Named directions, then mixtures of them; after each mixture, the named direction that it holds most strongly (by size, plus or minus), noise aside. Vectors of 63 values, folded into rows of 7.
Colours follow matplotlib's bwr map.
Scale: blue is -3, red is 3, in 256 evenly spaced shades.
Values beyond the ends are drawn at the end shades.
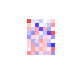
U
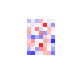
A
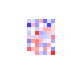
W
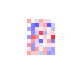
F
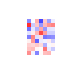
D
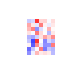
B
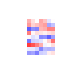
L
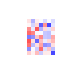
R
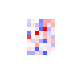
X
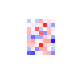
A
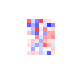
D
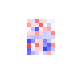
B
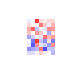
B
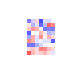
L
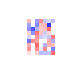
W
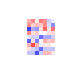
L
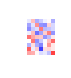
B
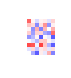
U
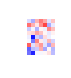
B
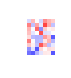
A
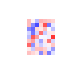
F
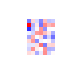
D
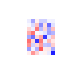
R
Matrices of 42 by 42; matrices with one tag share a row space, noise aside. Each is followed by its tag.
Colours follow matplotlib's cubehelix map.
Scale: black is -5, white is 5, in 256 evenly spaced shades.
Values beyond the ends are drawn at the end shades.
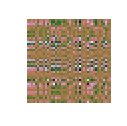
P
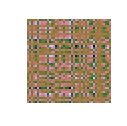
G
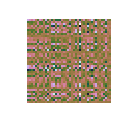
P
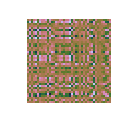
G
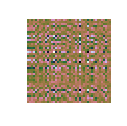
P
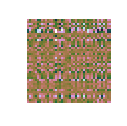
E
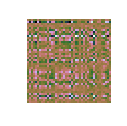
G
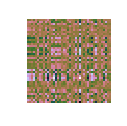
P
